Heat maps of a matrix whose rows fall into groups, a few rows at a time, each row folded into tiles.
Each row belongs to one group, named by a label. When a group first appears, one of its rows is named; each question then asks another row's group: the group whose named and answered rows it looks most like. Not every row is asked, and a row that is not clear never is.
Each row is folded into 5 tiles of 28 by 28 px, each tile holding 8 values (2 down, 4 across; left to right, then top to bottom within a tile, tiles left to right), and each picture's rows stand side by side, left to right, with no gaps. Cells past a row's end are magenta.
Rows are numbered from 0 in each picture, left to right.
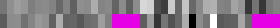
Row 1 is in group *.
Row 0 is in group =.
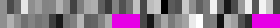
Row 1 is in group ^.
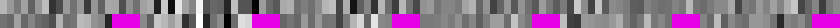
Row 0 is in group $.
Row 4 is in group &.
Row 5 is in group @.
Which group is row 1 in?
=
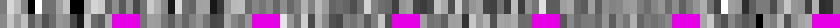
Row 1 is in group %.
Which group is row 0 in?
%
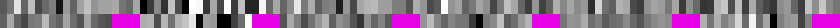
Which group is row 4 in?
%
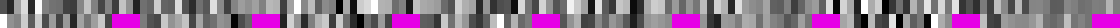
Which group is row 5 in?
&
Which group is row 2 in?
=
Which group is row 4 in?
%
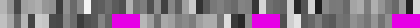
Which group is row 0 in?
*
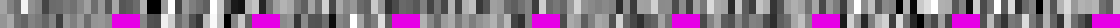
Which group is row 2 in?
*
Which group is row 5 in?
%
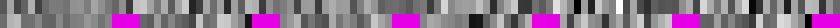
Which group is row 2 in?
@
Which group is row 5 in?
$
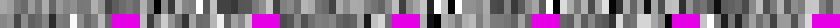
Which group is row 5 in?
@
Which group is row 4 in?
$
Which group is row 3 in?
&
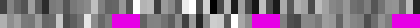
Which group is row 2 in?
&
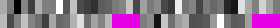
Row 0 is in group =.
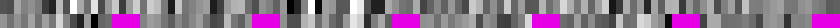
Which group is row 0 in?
@
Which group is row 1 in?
%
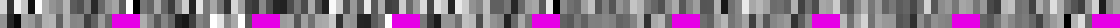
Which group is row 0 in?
&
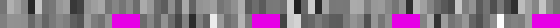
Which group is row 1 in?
*
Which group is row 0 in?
%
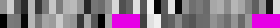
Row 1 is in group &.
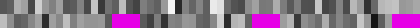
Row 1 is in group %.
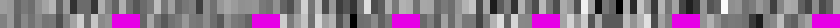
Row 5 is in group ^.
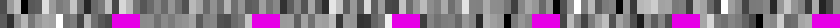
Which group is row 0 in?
^
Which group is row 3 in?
&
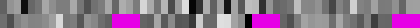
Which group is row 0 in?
^
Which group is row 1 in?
$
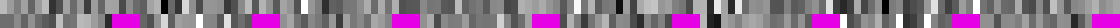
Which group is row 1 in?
^
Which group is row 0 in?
$
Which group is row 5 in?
&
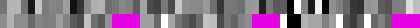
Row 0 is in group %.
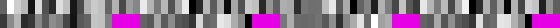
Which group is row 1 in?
$
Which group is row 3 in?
$
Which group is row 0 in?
%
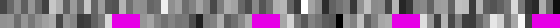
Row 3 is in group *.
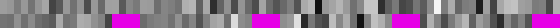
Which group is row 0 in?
$
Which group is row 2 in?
@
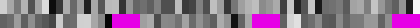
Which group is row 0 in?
$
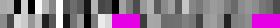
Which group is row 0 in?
=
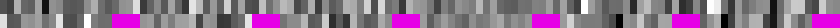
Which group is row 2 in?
*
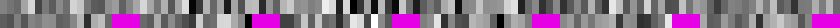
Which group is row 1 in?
$
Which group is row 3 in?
@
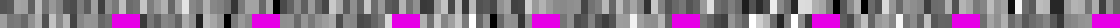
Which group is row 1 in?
&
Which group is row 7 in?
%
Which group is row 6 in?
^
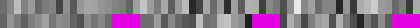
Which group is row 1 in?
$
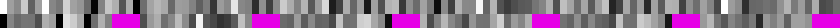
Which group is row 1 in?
=
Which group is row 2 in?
$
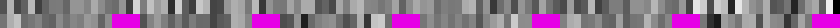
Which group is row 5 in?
&
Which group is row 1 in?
%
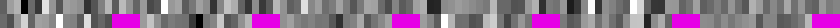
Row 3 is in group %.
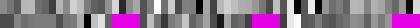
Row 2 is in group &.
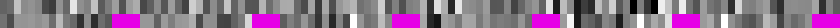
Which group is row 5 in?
%
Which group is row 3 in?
&
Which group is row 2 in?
*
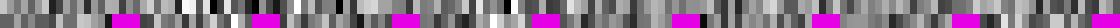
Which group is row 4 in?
%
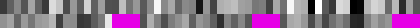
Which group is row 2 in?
%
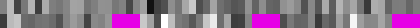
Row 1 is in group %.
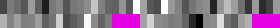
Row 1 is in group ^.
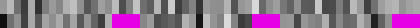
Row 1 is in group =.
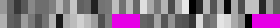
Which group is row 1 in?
$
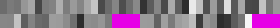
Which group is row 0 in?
@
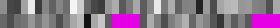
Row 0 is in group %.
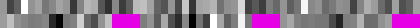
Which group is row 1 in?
*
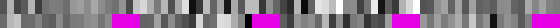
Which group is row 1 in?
$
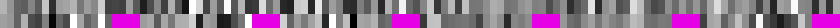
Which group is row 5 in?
=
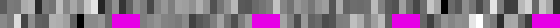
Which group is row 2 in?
*
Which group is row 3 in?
^
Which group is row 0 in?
@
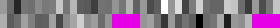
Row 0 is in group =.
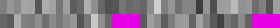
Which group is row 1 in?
=
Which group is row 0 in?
@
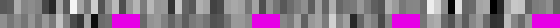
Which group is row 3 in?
%
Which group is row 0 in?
@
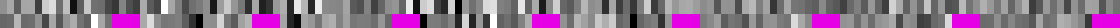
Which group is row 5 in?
@
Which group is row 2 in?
&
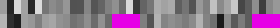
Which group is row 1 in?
@
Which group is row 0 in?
&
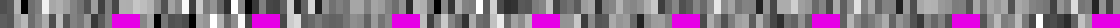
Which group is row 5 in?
=
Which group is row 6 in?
=
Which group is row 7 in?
=
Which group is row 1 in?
*
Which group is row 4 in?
@
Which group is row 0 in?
^
